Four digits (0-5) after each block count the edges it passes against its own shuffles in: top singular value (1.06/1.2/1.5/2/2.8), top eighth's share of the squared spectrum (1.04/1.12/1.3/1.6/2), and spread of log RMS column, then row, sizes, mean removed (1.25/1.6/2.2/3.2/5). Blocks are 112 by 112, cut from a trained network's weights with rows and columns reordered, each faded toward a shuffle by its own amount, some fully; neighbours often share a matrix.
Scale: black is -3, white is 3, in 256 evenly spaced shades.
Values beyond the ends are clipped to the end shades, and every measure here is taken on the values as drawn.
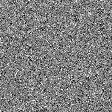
1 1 1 0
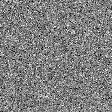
0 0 0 0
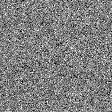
1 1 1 0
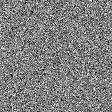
0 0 0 0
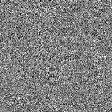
2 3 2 2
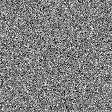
0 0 0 0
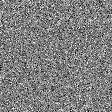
0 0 0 0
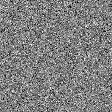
2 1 0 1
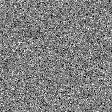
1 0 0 0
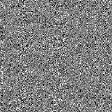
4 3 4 1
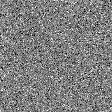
1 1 0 0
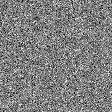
0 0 0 0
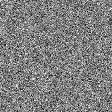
2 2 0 0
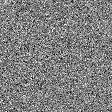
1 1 0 0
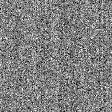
2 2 0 2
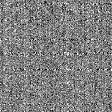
3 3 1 3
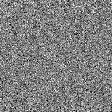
2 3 1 1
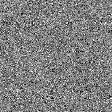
2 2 0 2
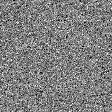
1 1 0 1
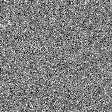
2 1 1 0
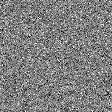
2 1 1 0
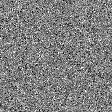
1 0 0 0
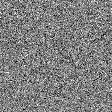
1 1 0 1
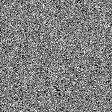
0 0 0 1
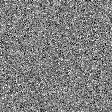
1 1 0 0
